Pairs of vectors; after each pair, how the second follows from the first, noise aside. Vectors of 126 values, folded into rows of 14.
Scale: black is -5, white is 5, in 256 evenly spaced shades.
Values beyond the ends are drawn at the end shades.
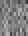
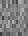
reversed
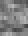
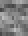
reversed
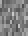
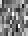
scaled up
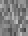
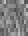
wrapped around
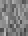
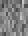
reversed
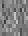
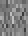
reversed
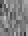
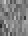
wrapped around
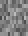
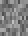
reversed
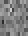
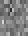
negated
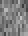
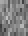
reversed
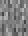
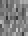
wrapped around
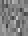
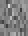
reversed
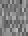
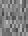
negated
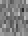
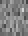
negated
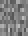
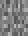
reversed
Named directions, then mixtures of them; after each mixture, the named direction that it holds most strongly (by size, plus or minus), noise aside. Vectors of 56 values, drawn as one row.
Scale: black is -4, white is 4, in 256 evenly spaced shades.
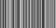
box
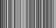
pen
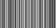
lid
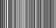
pen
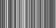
lid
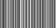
box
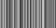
box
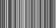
lid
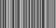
box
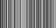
pen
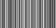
lid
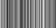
box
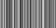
box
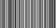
lid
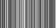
lid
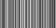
lid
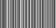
box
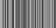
pen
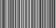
lid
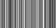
lid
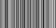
lid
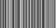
box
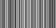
lid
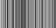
pen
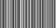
box
